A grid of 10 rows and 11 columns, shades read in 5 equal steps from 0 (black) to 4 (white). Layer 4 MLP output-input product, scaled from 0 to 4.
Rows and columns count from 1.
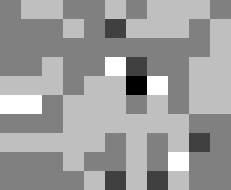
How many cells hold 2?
53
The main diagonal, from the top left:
2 2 2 2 3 3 3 2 4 2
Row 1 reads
2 3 3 2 2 3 2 3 3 3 2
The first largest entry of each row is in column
2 4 11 6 8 1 4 1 9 5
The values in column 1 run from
2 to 4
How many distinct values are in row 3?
2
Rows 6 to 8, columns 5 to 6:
3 3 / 3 3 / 3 2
